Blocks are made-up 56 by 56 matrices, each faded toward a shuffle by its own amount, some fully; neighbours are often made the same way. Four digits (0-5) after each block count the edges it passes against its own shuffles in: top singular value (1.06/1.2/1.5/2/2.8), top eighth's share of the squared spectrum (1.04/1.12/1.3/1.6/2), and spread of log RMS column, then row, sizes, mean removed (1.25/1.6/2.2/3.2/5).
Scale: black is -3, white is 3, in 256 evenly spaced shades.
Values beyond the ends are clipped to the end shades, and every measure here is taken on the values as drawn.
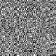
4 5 2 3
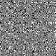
3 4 2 2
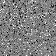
2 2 0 0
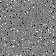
2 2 0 0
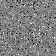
1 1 0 0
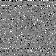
3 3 1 2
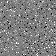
1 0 1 0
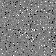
0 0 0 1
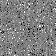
3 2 1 1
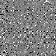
3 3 2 2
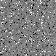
2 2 1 1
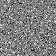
0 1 0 1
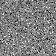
0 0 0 0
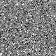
0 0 0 0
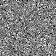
0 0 0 0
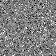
0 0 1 0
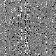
2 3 3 0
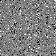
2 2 2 0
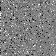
1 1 1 0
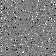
2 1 1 0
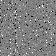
2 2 1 0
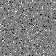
0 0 0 0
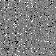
2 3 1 1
